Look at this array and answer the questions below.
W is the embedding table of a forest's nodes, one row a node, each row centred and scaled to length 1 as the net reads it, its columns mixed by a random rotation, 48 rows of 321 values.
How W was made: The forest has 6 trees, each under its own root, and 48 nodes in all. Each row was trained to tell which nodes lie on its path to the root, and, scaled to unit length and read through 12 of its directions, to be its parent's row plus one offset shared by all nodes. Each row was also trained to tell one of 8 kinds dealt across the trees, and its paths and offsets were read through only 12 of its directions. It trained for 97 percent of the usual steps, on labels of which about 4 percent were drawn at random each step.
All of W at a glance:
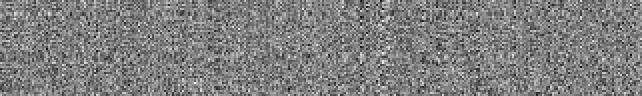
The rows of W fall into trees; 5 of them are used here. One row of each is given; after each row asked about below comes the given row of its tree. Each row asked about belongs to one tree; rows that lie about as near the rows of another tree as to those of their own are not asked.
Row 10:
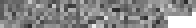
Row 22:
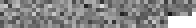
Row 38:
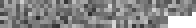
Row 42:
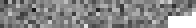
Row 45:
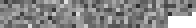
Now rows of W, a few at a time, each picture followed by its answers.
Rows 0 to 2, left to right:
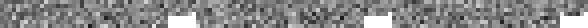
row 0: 42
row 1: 10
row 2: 42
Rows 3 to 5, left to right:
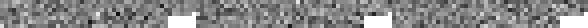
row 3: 10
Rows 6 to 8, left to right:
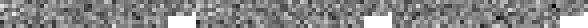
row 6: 22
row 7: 22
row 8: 42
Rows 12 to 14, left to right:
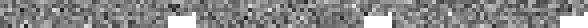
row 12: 42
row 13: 10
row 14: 22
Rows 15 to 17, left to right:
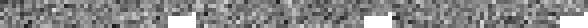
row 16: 22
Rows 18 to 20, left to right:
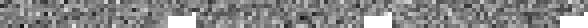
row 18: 38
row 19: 42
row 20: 22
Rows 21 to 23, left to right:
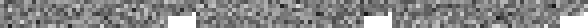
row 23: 42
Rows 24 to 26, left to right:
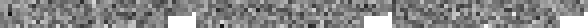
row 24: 22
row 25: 42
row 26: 10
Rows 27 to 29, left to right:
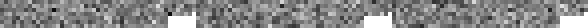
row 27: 10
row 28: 38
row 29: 38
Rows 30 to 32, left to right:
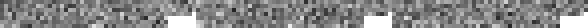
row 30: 10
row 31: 10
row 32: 42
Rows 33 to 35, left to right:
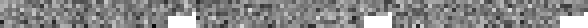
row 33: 22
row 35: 42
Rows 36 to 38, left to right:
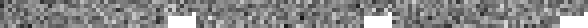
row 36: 38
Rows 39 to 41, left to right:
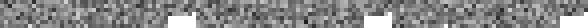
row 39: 45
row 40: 42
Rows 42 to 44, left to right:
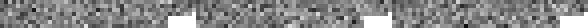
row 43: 10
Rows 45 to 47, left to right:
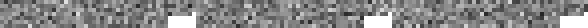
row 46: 22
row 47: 22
